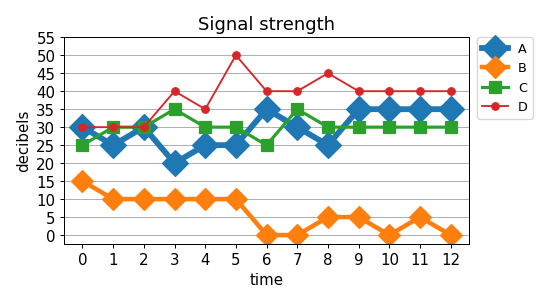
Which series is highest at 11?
D
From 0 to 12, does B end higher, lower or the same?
lower
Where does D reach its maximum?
5
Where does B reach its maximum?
0
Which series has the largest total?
D
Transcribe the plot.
Title: Signal strength
x-axis: time, ticks 0 1 2 3 4 5 6 7 8 9 10 11 12
y-axis: decibels, ticks 0 5 10 15 20 25 30 35 40 45 50 55
Legend: A, B, C, D
Values:
A: 30 25 30 20 25 25 35 30 25 35 35 35 35
B: 15 10 10 10 10 10 0 0 5 5 0 5 0
C: 25 30 30 35 30 30 25 35 30 30 30 30 30
D: 30 30 30 40 35 50 40 40 45 40 40 40 40
